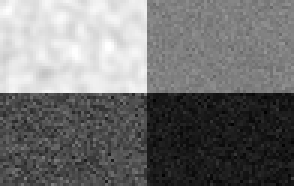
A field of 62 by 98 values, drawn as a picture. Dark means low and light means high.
The table splits into 2 rows of 2 panels. Panel 1,1: very high, blotchy, faint in contrast. Panel 1,2: middling, fine-grained, faint in contrast. Panel 2,1: low, fine-grained. Panel 2,2: very low, fine-grained, faint in contrast.
